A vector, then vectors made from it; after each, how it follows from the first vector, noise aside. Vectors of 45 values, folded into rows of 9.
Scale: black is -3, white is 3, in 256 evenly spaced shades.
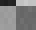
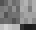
reversed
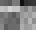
wrapped around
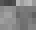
shrunk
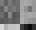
reversed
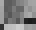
wrapped around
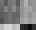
reversed
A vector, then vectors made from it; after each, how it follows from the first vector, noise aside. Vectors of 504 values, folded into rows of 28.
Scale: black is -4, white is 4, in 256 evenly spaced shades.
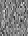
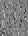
partly zeroed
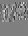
partly zeroed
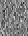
negated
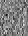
reversed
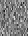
negated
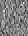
copied
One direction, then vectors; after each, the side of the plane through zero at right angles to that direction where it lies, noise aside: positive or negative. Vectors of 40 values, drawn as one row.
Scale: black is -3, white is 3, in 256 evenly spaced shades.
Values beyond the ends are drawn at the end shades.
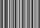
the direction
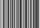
negative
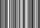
positive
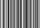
negative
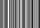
positive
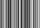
negative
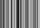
negative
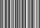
positive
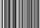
positive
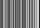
positive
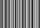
positive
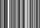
positive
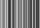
negative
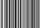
positive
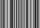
negative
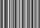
positive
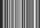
positive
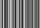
positive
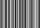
positive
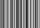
negative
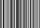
negative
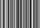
negative
